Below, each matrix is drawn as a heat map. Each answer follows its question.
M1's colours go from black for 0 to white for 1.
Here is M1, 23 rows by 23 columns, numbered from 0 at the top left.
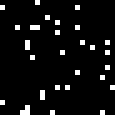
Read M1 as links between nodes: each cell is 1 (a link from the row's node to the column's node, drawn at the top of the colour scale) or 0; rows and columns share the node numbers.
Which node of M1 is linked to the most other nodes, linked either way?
node 5
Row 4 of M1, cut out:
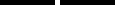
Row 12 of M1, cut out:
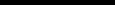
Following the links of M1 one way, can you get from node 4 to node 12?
no
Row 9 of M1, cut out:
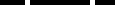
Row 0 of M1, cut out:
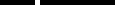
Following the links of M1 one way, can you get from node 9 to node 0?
yes
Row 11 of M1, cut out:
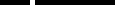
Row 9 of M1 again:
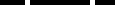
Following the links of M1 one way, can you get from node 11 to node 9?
no
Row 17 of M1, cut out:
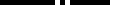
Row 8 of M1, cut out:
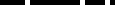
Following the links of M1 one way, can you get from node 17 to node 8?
yes
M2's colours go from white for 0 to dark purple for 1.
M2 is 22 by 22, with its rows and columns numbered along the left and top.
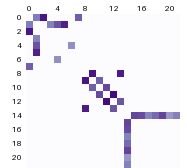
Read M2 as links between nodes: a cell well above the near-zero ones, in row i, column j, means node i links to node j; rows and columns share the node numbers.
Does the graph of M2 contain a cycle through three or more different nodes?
yes
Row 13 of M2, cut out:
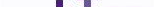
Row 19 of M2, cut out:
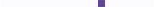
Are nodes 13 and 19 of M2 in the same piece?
no
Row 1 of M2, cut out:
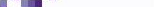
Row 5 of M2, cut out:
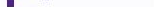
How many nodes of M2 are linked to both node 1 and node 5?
0
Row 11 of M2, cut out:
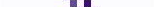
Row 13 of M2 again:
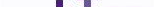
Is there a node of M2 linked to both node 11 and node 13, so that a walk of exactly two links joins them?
yes
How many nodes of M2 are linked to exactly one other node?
12
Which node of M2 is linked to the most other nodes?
node 14
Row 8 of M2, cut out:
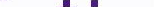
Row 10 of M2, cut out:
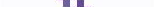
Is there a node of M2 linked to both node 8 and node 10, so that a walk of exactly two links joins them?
yes
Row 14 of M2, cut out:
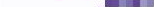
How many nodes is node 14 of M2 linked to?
7
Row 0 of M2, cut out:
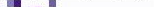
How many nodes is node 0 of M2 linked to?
3
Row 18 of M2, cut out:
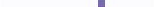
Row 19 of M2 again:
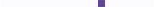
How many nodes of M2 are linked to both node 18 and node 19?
1
